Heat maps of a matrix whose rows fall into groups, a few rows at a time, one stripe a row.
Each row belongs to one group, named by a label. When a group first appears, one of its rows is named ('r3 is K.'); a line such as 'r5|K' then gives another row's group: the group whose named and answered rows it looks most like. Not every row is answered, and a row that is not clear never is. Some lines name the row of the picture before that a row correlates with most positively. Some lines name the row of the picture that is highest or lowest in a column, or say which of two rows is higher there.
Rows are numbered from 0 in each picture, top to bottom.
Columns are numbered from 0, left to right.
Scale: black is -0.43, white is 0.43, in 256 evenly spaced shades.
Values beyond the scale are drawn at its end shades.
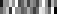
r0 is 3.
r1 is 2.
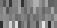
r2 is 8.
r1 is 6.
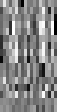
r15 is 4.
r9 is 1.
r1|3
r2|2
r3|2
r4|2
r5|3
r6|3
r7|3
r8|3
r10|1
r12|8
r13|3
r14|8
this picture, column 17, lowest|12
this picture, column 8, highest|7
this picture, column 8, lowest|12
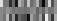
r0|1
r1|4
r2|8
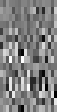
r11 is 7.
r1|4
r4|3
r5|1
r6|3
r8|7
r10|1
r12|7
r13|2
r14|4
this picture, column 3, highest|8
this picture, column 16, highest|5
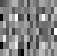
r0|3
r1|4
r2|3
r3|6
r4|4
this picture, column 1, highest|5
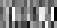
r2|2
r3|8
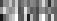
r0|3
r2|3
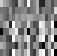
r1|4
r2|7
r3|2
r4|3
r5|2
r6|1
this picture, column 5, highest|4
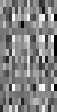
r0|1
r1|1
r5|2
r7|2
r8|7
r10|7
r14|8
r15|3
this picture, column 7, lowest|3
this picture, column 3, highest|15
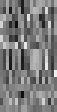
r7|8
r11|7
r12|6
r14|3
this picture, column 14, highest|14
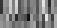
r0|3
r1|3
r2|8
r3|4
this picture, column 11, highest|3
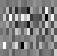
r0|6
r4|7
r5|4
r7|4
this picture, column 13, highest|6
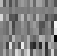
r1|8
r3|4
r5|2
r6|7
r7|7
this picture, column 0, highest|2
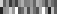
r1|3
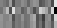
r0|4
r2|4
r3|4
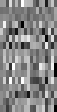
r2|8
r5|7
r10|2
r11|7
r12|1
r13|8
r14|7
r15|2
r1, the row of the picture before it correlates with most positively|0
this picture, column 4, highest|9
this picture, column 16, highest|4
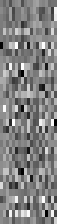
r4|7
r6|3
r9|7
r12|1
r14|8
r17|2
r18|7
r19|8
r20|7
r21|8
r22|1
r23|8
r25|7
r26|1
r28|3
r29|8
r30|7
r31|4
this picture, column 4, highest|17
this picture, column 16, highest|7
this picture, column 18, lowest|17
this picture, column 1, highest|15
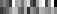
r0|2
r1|3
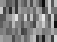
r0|1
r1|1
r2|3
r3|2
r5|4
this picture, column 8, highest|2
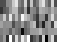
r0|3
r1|3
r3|4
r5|7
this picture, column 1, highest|2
